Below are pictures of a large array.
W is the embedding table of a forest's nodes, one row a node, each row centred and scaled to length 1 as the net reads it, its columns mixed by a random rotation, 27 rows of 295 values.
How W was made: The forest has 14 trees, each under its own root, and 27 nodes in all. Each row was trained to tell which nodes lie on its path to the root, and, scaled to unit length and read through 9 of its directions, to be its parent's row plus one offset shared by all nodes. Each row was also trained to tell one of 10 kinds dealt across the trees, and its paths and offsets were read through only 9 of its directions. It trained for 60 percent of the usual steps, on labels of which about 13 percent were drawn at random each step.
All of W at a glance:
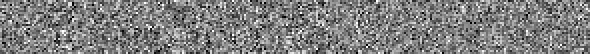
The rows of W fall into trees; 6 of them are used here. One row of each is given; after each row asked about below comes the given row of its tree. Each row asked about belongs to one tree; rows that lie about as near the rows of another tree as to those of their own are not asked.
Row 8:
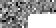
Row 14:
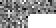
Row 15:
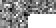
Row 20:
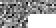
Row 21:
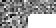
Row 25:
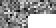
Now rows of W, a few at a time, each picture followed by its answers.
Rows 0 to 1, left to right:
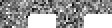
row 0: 21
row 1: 8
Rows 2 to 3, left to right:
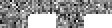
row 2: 14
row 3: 20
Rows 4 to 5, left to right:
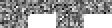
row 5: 20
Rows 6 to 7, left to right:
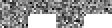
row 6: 15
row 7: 8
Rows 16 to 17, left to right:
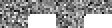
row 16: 25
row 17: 21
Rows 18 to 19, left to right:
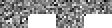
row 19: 21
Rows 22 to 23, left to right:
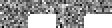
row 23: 15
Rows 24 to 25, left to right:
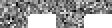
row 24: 8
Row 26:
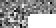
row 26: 25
